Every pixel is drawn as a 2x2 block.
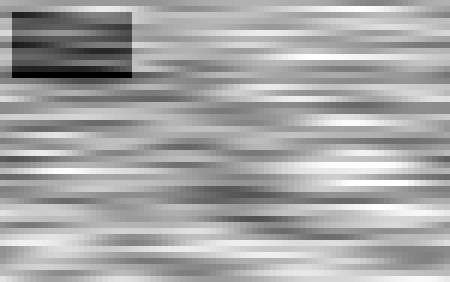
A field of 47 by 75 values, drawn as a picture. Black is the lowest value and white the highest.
Odd patch: lower, in the top left. Mirror symmetry: none. Ninth with the lowest average: top left. Grain: streaks across.
